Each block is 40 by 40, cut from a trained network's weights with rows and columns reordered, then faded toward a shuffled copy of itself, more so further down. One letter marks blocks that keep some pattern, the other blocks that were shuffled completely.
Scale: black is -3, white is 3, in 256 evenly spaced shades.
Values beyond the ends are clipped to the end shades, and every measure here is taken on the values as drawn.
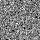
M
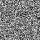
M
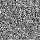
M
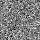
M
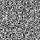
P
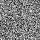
M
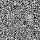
P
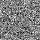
P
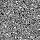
M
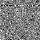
P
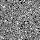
M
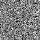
P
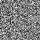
P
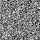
M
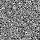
M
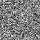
P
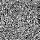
P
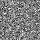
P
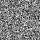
M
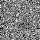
M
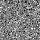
P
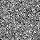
M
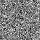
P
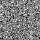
P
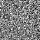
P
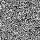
M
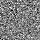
P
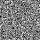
P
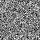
M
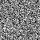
M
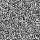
P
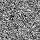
M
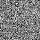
P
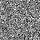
M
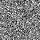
M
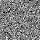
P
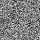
P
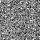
M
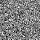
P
